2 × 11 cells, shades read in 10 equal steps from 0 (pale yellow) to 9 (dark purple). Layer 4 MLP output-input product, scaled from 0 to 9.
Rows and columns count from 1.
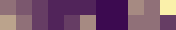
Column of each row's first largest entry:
7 7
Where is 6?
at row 1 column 2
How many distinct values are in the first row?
7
